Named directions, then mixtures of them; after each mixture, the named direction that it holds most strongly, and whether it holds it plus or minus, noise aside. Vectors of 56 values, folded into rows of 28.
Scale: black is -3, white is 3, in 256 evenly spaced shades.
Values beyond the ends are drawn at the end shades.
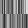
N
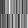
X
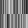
N, minus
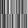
X, plus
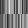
X, plus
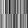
X, minus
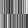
N, plus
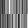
X, plus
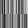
N, plus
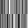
X, plus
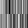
X, minus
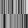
N, plus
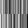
X, minus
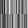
X, plus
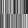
N, minus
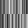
X, plus
